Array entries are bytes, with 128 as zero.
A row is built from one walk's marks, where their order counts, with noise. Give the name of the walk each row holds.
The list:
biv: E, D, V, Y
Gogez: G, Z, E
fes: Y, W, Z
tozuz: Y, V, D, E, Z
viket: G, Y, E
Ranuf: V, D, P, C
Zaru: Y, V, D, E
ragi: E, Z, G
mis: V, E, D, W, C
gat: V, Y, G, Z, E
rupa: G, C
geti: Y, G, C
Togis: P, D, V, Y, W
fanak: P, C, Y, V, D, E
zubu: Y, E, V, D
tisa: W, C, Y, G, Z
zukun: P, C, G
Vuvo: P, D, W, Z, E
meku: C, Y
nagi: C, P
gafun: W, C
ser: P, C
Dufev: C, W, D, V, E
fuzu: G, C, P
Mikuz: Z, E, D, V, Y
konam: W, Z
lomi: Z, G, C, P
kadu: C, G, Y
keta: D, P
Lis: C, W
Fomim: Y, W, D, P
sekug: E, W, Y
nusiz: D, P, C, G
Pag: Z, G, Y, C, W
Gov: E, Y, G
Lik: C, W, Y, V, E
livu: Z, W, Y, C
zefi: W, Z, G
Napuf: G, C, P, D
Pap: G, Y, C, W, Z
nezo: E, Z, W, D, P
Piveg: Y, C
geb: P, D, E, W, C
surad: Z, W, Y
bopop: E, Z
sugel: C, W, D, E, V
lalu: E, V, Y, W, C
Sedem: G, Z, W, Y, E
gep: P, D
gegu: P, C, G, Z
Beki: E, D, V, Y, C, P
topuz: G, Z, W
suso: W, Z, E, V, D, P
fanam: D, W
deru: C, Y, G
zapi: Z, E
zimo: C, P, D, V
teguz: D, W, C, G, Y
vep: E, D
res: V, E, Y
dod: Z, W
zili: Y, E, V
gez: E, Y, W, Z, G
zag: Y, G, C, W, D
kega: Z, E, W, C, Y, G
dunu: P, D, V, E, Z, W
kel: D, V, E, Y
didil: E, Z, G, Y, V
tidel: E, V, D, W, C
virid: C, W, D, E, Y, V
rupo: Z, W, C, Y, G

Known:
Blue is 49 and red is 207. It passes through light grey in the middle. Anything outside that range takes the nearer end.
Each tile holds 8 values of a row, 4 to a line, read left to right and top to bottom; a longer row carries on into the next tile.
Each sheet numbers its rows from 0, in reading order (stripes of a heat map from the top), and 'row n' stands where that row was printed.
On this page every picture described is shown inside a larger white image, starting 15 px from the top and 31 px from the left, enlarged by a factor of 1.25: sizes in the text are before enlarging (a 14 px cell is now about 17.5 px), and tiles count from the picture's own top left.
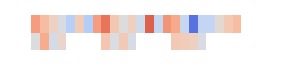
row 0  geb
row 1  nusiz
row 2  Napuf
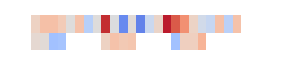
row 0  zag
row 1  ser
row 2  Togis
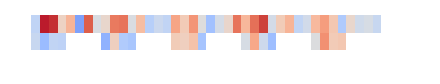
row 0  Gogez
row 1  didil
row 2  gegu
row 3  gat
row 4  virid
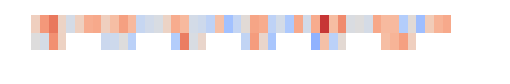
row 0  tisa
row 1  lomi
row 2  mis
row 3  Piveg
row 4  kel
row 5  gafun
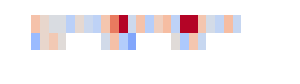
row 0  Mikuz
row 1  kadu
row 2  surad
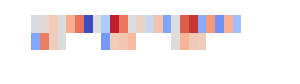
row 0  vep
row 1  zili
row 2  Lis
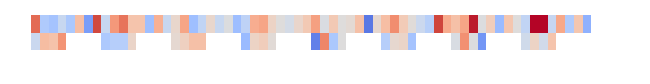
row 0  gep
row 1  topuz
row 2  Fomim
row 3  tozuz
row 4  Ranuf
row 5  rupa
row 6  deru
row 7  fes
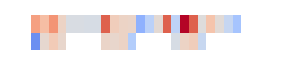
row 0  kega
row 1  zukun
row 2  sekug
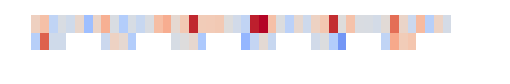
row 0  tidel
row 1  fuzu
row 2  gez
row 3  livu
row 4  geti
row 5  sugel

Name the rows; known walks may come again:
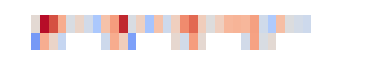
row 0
res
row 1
deru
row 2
tisa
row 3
Dufev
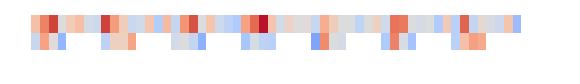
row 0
gat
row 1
Togis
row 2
ragi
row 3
Pag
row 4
Zaru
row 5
lalu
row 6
zubu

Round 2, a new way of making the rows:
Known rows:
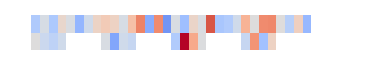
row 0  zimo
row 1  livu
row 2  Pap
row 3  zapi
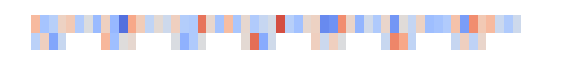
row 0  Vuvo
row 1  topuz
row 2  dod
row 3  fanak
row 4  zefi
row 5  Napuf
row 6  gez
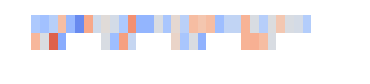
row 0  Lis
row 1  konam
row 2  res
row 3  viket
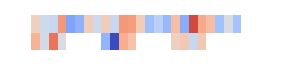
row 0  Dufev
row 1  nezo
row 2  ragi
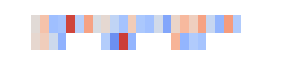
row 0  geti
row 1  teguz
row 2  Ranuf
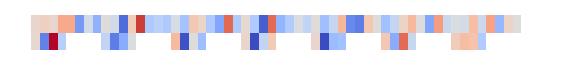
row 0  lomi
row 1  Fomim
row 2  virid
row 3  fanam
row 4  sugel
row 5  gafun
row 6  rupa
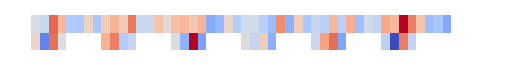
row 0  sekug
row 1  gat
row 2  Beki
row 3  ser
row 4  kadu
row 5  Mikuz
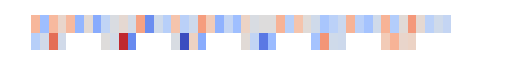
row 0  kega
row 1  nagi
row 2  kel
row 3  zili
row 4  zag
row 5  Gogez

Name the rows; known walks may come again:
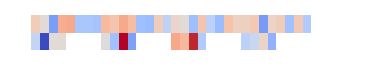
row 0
keta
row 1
Beki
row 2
Lik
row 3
fes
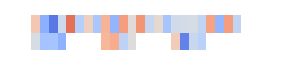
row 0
Togis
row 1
Gov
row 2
geb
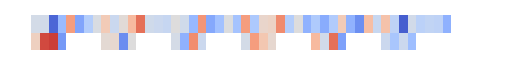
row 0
zukun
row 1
Zaru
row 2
konam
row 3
Sedem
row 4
Lis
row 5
gep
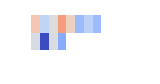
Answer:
kel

